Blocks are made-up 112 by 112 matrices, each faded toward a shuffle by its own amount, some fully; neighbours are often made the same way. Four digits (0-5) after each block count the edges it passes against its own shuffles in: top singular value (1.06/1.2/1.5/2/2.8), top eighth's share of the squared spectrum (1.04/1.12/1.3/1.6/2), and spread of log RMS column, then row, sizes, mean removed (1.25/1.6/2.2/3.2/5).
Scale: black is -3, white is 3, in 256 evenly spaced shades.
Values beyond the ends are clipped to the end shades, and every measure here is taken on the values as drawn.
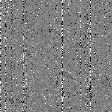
3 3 3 0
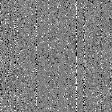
3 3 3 0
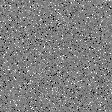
0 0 0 0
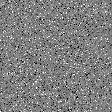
0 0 1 0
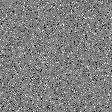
0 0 0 0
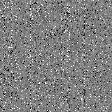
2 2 2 0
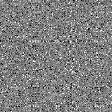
4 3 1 2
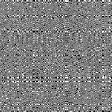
5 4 3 4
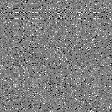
4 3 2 2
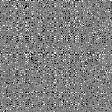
5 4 2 3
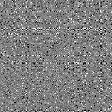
5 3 2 3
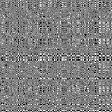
5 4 3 4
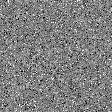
2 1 0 0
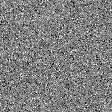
0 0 0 0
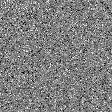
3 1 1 0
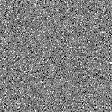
4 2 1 1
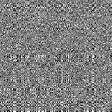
5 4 3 3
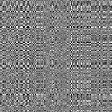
5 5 4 4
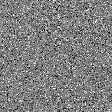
3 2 0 0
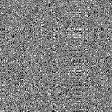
4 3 2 2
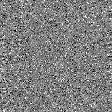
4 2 1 1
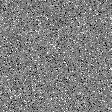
2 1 0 0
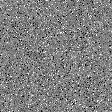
2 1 0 0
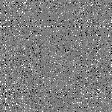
2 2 3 2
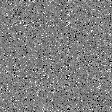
1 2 2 2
